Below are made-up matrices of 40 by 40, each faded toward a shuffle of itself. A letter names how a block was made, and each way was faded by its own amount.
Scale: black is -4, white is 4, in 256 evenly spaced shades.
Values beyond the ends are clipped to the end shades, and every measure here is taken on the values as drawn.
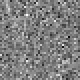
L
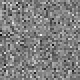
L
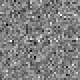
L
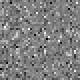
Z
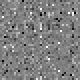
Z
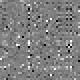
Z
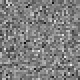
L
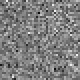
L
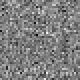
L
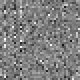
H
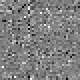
Z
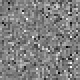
H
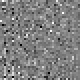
Z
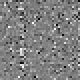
Z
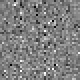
H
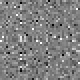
Z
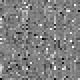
Z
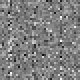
H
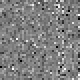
H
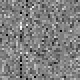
H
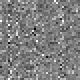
H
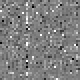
Z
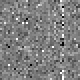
H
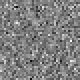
L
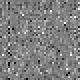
Z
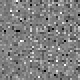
Z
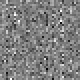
H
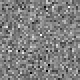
L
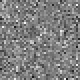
H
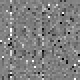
Z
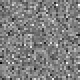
L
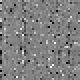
Z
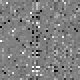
Z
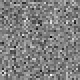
L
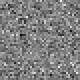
L
